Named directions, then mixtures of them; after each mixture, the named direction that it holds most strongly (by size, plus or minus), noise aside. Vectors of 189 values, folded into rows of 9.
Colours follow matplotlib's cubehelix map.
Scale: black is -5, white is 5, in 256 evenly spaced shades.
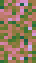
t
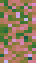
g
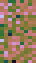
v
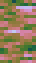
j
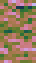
j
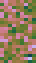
g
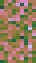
t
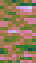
j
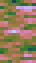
j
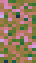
g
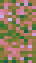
t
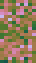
t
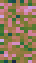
v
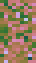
g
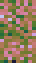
v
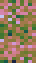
v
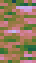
j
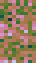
v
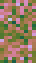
t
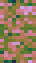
v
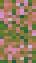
t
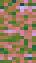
j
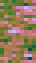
j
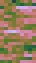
j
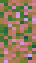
g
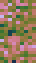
v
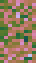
g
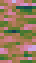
j
